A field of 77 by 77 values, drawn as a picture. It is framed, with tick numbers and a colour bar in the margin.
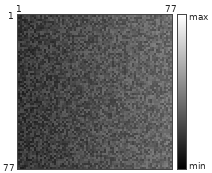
Stripes: none. Average level on the scale: 30%. Slope: up to the right. Odd rows or columns: none.
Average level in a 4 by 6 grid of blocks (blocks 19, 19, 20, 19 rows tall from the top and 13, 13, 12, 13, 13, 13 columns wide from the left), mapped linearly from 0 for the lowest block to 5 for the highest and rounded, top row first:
012345
012345
012345
012345
